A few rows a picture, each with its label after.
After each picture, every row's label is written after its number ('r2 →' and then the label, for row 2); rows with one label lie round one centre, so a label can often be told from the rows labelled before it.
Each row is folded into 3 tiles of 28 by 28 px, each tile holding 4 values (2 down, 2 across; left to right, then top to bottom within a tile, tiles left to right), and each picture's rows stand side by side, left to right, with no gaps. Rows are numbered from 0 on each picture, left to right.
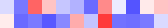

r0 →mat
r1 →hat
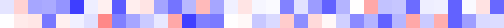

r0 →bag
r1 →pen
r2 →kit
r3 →bag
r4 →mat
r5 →pen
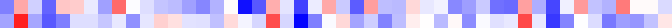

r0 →hat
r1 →mat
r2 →bag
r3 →hat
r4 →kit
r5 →bag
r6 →hat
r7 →mat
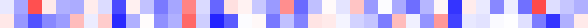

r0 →mat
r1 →pen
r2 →hat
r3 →kit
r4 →bag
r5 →pen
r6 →mat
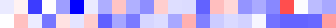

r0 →bag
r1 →kit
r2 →pen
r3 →mat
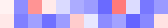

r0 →mat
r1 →mat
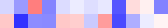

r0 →kit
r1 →pen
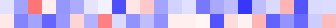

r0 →mat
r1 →pen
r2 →bag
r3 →kit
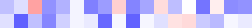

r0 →kit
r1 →kit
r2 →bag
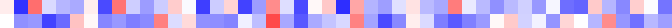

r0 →mat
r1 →mat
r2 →pen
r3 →hat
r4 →hat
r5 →mat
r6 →bag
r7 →pen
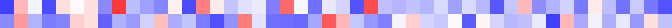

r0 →hat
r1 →mat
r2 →mat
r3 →mat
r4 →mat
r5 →bag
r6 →bag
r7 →bag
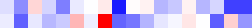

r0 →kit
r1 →pen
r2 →bag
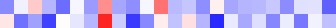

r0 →kit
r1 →hat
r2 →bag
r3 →bag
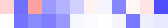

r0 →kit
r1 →bag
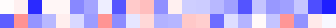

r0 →pen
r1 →pen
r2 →bag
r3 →bag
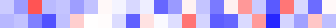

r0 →mat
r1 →bag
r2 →hat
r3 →kit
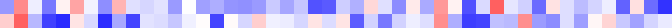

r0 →hat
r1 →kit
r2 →bag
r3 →bag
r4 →kit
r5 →hat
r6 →pen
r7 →bag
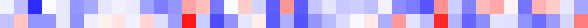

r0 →pen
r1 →bag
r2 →hat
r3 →kit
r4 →bag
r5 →hat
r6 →mat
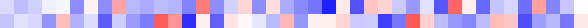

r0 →bag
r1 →mat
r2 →kit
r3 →bag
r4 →mat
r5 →mat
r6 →kit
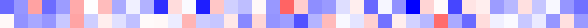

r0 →kit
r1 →bag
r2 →pen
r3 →mat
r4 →bag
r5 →pen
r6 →bag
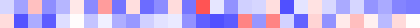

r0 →kit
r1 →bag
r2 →mat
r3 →pen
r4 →bag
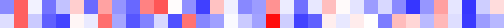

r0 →hat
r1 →hat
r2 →pen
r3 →hat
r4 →bag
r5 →hat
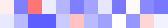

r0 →mat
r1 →bag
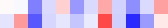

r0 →pen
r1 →hat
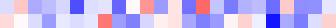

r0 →bag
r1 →pen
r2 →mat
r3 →kit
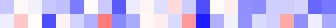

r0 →bag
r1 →pen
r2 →pen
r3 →bag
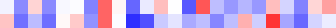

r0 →kit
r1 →hat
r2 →mat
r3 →hat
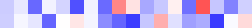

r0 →bag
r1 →mat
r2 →mat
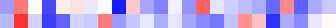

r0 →hat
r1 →pen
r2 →mat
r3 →kit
